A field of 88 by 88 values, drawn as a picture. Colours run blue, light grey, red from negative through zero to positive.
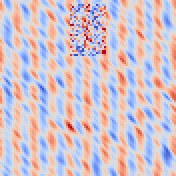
Stripes running up and down repeat 10 times from left to right. Values change most from cell to cell in the top middle. In the top middle lies a patch that is rougher than the rest. No overall slope runs across the table.
